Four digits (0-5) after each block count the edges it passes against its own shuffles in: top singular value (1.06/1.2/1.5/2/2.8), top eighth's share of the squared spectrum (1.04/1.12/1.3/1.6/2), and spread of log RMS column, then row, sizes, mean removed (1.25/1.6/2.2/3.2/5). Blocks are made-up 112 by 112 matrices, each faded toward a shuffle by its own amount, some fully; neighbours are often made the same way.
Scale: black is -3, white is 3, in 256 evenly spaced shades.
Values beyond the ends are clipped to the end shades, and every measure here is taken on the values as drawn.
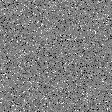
2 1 0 0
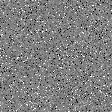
0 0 0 0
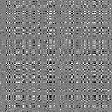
5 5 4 4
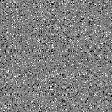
4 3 2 2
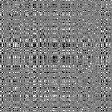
5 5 4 4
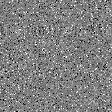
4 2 1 1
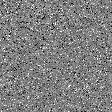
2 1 0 0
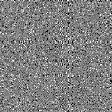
4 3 2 2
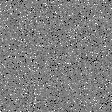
2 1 0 0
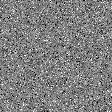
0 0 0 0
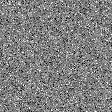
0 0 0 0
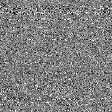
1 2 0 4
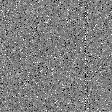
2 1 1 0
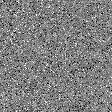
0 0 0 0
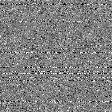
2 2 0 4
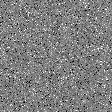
0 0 0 0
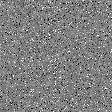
0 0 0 0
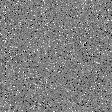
1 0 0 0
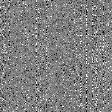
2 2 4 0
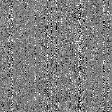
2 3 4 0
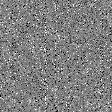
1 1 2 0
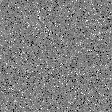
0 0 0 0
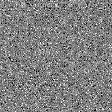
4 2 1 1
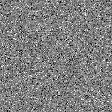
3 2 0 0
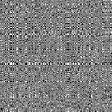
5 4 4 3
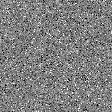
3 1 0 0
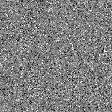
3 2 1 0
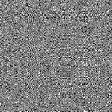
5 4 3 3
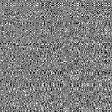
5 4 3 3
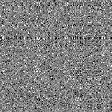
4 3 2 2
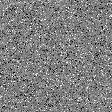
2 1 0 0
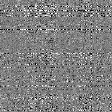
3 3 3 4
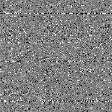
2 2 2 3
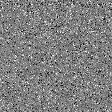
1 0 0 1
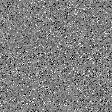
1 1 1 2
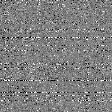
2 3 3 4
